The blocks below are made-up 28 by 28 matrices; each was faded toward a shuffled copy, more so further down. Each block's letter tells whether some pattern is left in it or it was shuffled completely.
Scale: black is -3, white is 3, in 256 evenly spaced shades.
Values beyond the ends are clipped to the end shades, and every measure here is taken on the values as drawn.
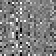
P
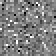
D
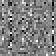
P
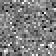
D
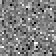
D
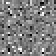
P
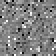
D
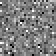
D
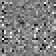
P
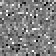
D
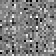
P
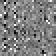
P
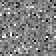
D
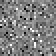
D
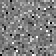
D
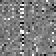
P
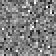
D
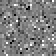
D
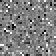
D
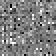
P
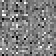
P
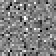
P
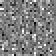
P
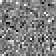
D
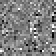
P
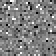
D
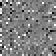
P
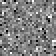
D
